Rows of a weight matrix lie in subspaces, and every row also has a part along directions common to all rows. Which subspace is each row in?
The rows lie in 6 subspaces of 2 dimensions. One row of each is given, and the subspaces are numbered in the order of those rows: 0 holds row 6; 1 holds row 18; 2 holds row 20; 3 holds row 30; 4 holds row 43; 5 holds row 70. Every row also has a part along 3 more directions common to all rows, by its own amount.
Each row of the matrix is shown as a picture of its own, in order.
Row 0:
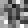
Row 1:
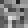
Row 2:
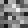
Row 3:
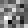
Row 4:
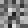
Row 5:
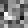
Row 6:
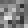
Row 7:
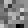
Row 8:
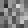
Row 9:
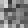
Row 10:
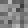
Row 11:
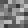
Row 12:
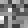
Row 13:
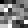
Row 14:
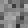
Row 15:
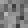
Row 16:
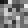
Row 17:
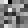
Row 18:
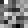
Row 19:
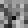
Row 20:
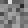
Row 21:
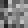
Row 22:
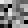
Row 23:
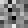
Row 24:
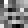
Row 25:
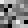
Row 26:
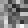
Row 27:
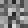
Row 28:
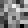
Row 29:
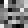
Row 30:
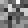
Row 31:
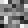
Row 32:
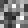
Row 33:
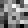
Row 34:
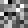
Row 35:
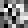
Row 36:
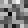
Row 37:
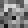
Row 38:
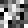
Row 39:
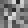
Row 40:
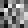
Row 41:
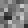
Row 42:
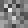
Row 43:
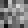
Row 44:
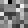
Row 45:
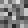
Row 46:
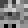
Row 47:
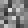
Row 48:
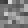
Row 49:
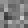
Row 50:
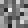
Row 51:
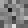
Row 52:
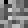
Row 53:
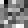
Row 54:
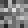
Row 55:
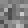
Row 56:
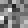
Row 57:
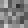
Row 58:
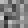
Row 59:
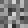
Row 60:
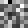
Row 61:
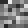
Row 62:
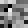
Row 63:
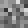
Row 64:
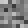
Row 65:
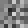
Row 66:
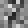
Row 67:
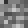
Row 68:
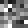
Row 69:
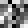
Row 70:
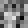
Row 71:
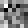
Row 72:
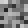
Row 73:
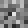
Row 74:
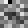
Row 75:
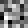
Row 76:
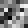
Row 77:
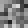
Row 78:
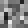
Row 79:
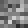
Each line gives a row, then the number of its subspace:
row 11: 2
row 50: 3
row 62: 5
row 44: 2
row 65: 3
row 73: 3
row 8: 4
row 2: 1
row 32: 5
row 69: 0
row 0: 1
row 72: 5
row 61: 2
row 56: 0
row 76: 0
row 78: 0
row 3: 0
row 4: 3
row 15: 5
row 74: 2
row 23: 4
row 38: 0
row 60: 2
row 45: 3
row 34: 2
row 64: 5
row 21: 4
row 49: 0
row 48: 2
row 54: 4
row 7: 1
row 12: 0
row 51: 4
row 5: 0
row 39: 3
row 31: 5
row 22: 5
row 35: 4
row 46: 4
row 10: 2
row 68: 5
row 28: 1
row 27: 3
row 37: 1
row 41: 0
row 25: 5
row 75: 0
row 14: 5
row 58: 0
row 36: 3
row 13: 5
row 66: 3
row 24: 1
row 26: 1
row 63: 3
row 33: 1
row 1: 3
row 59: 3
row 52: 1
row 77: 2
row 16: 2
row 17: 2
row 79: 2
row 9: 4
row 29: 1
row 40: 4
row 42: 4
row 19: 5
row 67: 1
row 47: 2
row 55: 0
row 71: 4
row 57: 4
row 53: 1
